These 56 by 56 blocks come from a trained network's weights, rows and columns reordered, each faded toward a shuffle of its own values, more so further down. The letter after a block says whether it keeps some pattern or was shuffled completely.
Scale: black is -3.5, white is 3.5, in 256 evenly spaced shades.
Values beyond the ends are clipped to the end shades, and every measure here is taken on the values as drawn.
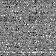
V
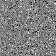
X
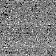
V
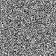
V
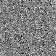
V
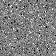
X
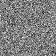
X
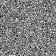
X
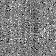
V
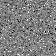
X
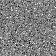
X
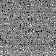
V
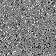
X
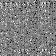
V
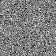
V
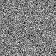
V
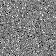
X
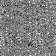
V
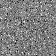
X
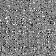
V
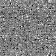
V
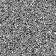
X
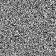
V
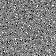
X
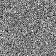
V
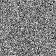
X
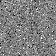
X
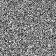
X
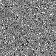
X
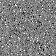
X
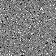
X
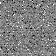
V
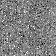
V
